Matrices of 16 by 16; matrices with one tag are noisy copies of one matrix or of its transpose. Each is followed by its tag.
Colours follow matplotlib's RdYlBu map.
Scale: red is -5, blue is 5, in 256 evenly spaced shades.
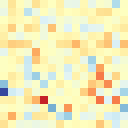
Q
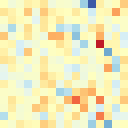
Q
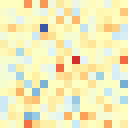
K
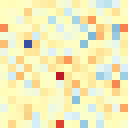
K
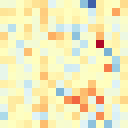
Q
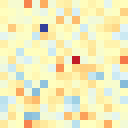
K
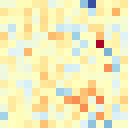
Q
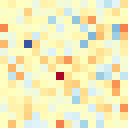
K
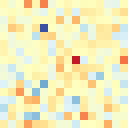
K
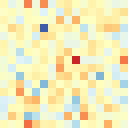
K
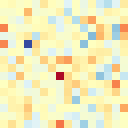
K
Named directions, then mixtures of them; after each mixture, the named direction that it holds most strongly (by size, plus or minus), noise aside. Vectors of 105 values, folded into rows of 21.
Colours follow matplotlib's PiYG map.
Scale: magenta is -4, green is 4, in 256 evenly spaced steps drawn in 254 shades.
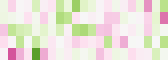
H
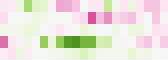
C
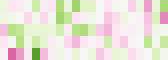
H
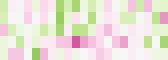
H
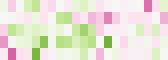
H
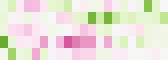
C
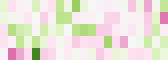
H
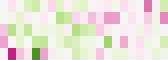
H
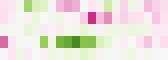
C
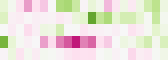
C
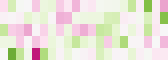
H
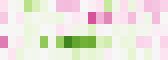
C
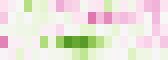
C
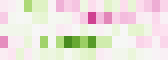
C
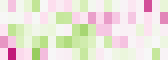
H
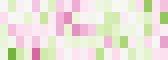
H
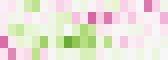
C
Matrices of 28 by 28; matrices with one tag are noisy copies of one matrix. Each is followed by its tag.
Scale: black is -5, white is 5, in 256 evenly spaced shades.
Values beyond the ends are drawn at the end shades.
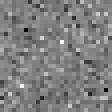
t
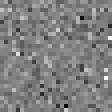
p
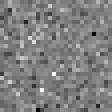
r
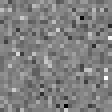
p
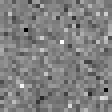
t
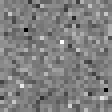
t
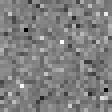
t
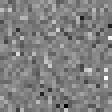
p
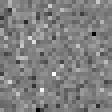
r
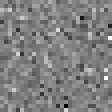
p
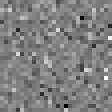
p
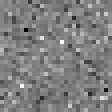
t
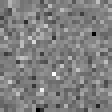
r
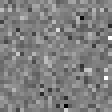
p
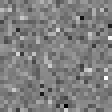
p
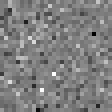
r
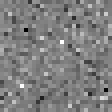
t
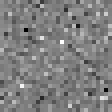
t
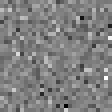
p
